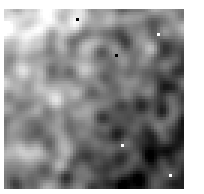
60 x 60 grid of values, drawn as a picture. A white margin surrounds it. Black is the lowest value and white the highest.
Slope: up to the top left. Lone odd cells: 5, 3 higher and 2 lower than their neighbours. Stripes: none. Grain: blotchy. Ninth with the lowest average: bottom right. Ninth with the highest average: top left.
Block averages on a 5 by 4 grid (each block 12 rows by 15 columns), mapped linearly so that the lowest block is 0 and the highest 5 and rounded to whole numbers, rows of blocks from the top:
5 4 2 2 | 4 3 2 1 | 3 3 2 1 | 3 2 1 0 | 2 2 0 0
